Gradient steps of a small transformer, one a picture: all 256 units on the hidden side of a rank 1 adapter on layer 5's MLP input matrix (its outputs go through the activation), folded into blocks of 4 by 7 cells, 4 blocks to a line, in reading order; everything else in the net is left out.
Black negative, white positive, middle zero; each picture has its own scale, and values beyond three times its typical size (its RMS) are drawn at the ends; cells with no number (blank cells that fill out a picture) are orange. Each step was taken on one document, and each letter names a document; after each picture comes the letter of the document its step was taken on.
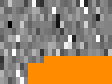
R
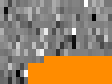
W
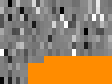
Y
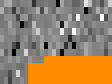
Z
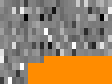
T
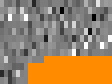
Y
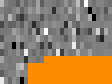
T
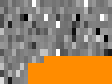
W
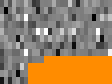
W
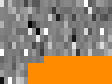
T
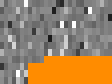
R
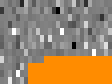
Z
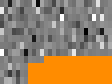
Y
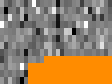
W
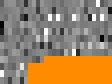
T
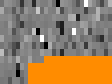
Z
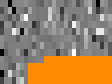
Y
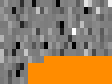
Z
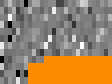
R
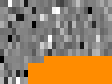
R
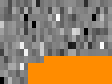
Y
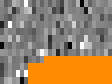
R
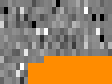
W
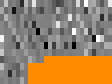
Z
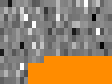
W
